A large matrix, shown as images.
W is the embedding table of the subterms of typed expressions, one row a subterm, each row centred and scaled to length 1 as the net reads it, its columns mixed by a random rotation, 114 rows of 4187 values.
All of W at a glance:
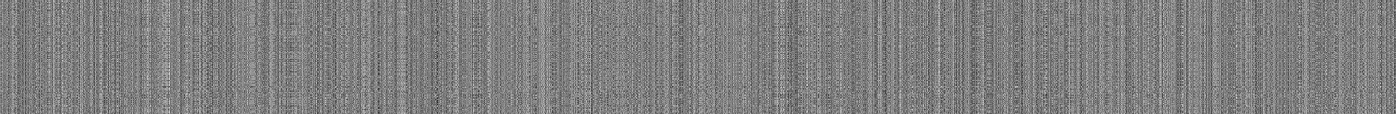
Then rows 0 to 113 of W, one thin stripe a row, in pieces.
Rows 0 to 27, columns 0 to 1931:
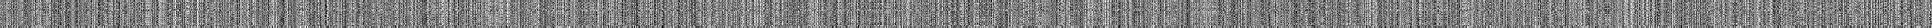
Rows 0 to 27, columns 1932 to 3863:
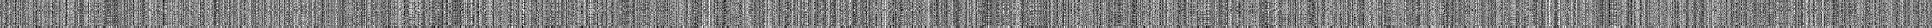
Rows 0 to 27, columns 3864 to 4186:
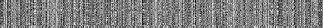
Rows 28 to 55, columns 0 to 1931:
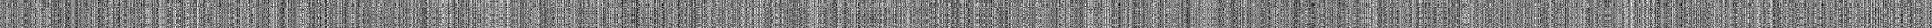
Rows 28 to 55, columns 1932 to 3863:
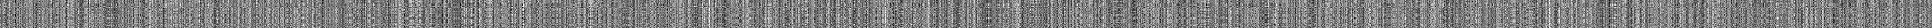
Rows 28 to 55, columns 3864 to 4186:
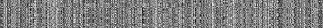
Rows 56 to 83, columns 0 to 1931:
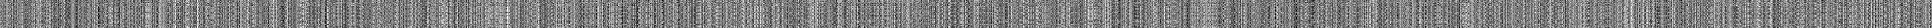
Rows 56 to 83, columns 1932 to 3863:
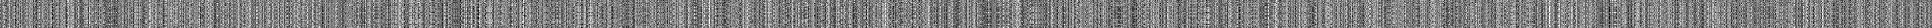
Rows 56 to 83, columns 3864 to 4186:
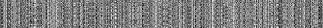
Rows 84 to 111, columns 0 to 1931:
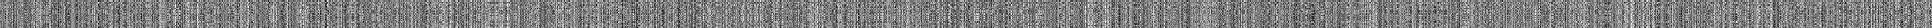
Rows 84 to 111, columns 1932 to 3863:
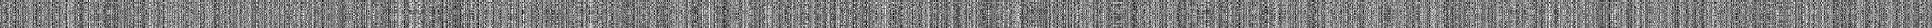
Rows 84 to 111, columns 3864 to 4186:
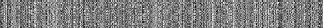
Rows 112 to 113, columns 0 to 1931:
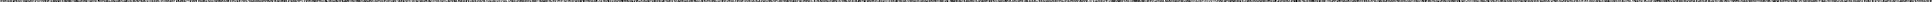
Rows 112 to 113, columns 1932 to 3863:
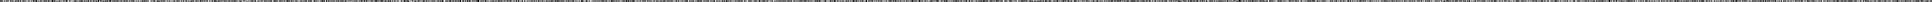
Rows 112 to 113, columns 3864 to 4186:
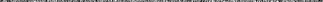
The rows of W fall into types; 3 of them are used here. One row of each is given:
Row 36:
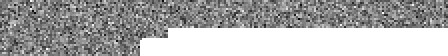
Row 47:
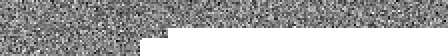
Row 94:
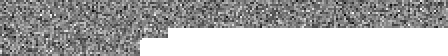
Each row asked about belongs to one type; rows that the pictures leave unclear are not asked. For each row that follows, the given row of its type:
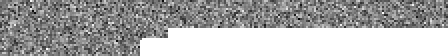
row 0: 36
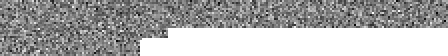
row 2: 47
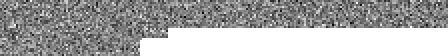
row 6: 94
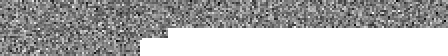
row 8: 47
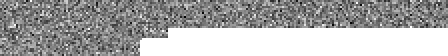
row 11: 94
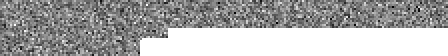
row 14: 36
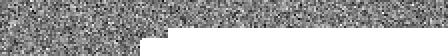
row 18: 36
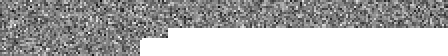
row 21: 36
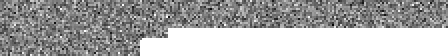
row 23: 36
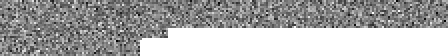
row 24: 47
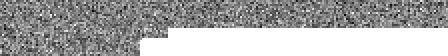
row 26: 94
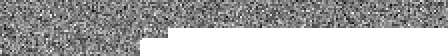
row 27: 94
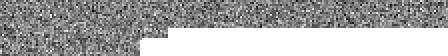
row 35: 94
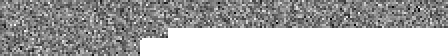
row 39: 36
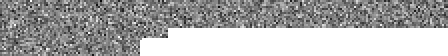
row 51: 36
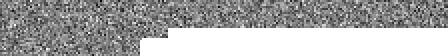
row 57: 36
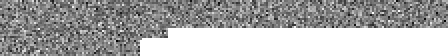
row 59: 47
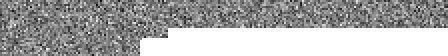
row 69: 36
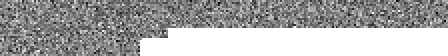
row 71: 47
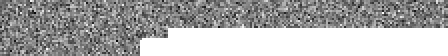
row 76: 36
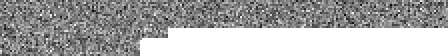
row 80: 94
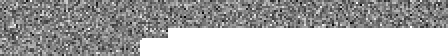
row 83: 94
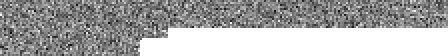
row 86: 94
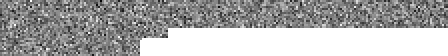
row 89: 36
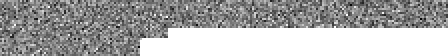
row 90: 47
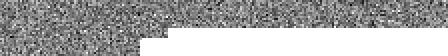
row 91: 47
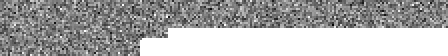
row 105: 36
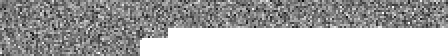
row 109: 94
